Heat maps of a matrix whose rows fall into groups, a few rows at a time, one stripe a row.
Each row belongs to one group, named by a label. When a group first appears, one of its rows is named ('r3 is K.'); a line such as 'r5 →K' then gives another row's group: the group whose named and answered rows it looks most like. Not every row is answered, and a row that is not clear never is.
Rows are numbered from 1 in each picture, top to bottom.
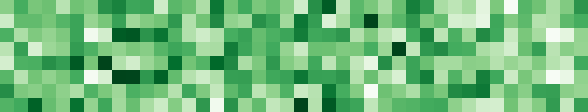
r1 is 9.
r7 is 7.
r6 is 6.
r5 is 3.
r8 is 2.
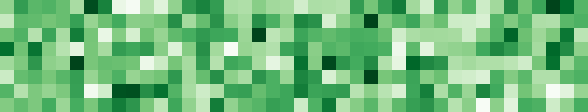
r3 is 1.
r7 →6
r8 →9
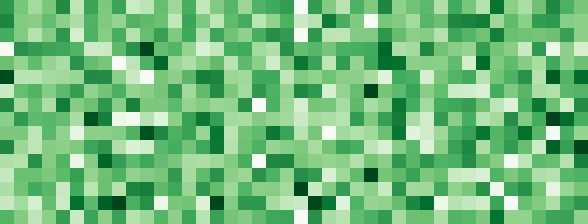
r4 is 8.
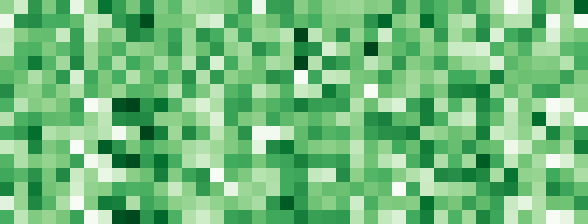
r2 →8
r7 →7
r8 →6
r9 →8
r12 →6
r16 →6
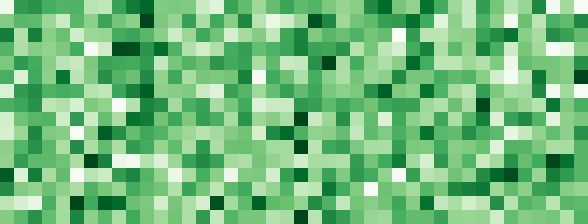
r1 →8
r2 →9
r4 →6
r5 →9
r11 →2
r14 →7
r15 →9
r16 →2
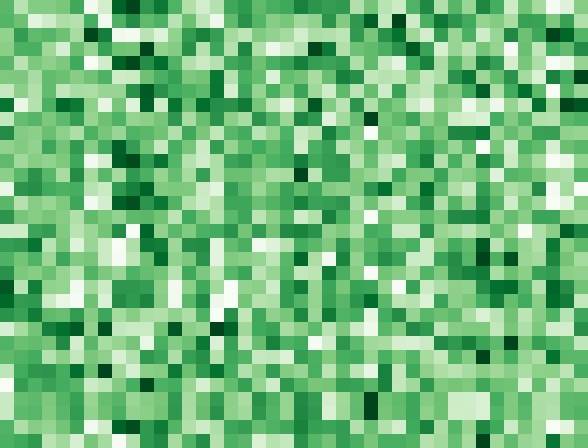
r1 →6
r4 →9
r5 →6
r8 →1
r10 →7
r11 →9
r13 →2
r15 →6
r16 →7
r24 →3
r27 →3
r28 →8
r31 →6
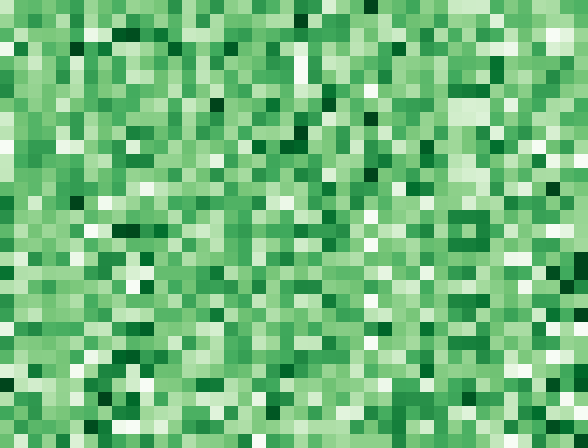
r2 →2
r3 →6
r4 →3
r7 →7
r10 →2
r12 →8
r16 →7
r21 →1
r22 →7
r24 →8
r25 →7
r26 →6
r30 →8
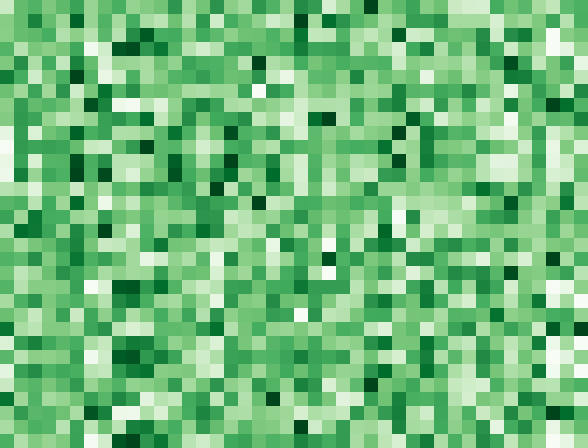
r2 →2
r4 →6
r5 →1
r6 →1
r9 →9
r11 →8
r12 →3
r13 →3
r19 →2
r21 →6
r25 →8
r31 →2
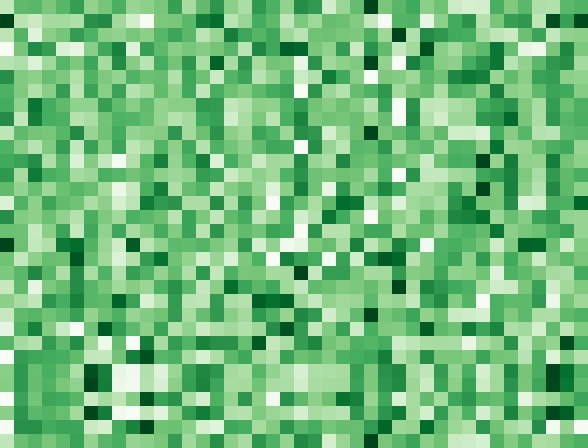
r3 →3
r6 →7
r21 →3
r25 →1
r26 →8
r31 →8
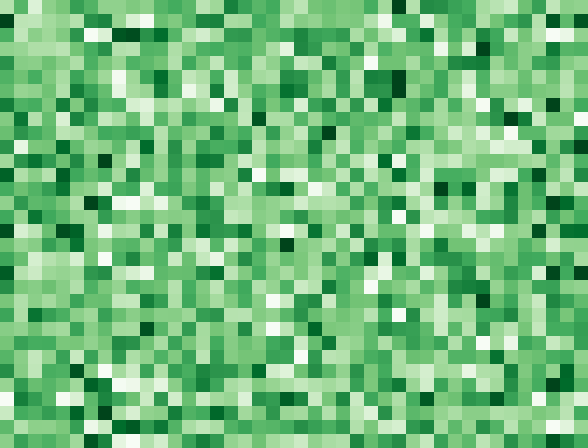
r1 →3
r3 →6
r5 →7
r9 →1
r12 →3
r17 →1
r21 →7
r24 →9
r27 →1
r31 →6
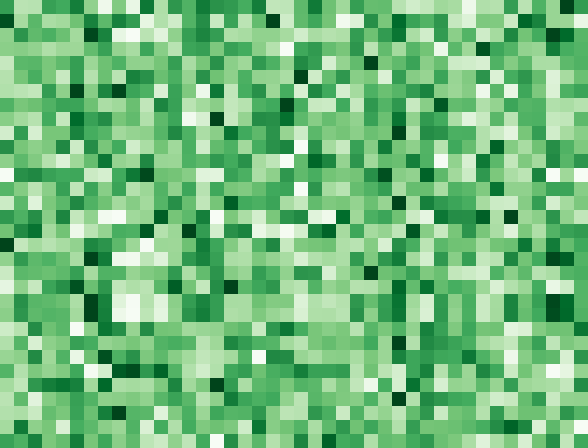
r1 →1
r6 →2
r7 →9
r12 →9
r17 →9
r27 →6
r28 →3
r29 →3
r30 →9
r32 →2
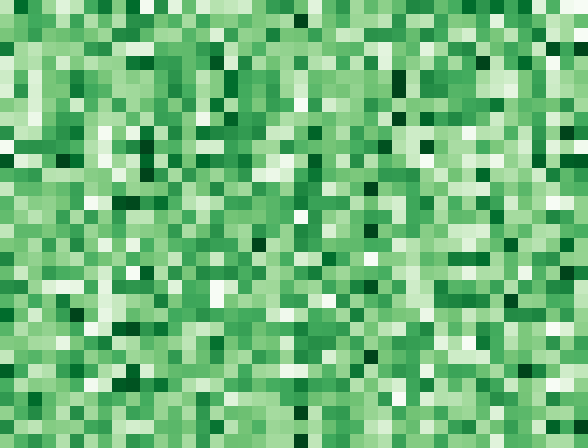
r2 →2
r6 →3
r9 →3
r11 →8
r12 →1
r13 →9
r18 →1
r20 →1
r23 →1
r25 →9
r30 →2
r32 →2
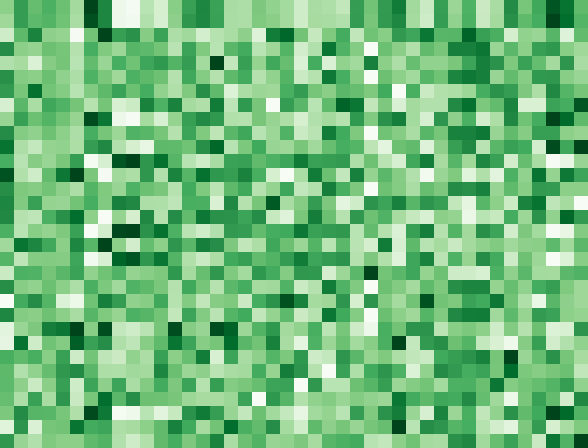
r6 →7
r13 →1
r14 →7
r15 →8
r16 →1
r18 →3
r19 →6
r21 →7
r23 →7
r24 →3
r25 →3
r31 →3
